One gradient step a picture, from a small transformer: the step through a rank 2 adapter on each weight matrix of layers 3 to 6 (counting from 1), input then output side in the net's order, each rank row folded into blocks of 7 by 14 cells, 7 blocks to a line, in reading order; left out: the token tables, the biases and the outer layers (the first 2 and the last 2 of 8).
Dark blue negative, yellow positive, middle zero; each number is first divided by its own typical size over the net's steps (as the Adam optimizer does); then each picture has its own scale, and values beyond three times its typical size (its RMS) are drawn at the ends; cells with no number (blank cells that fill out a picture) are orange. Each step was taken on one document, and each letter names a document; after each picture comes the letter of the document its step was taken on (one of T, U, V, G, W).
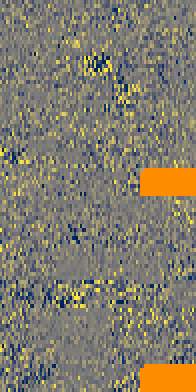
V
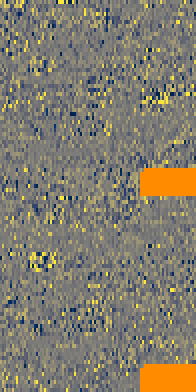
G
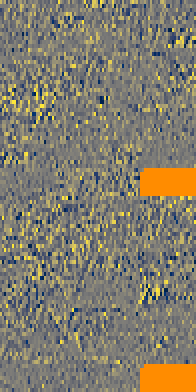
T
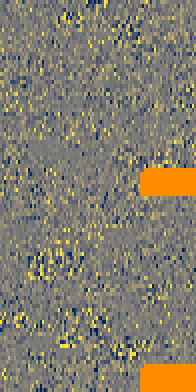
G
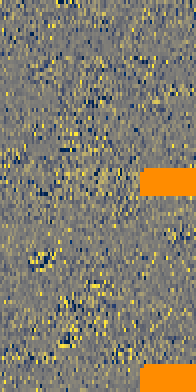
G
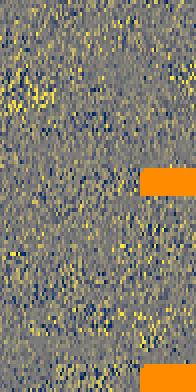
T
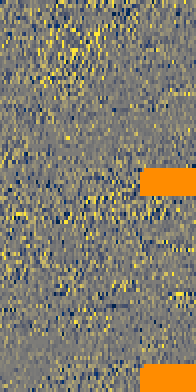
T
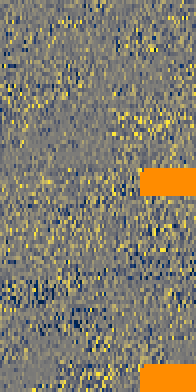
T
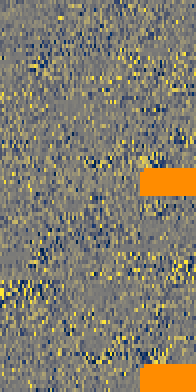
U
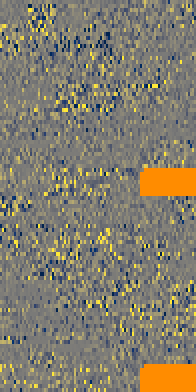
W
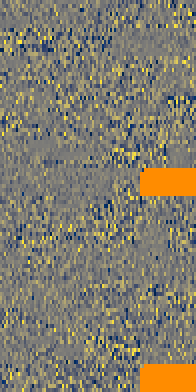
V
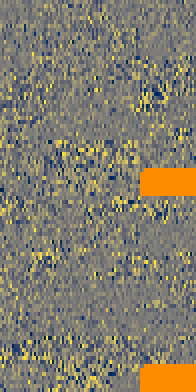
U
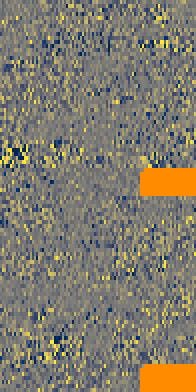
U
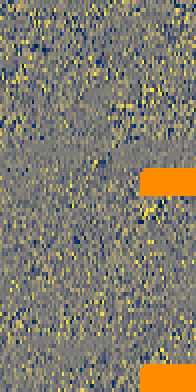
V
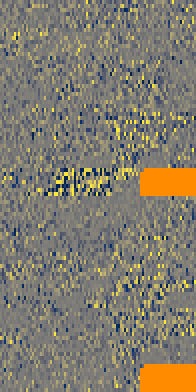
W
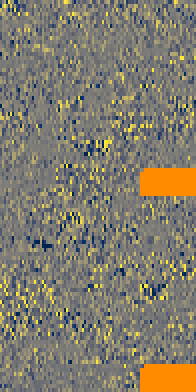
V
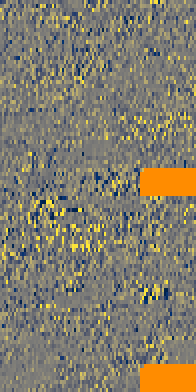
T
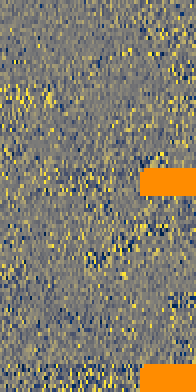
V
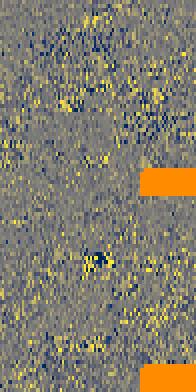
U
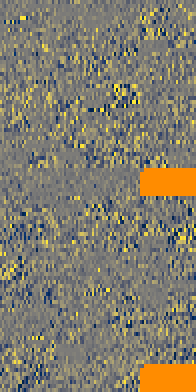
V
